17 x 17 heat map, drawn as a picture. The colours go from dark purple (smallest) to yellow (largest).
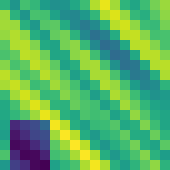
The halves do not mirror each other. The grain runs diagonally down to the right. The ninth with the lowest average is the bottom left. An odd patch, lower than its surroundings, sits in the bottom left. Most values sit high, with a long tail of low ones.
